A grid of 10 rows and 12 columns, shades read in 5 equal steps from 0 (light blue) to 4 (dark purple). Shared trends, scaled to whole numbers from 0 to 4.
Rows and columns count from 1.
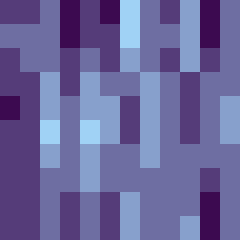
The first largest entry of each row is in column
4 4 1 1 1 1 1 1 11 11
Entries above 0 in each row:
11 11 12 12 12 10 12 12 12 12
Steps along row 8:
same down same down up same same same same up down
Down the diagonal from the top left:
3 2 2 3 1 1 2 2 2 1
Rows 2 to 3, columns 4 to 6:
4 3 3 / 3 2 3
